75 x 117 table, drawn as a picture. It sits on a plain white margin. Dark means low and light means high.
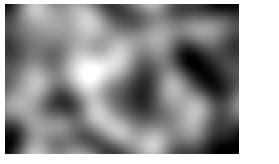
No lone cell stands out from its neighbours. There are no regular stripes. The field is smooth, with broad soft blobs.
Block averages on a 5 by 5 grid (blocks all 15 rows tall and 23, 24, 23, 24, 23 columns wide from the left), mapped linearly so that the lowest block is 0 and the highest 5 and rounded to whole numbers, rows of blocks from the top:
3 5 2 3 2 / 2 4 5 2 1 / 4 5 3 2 0 / 4 3 3 3 2 / 2 3 4 4 0
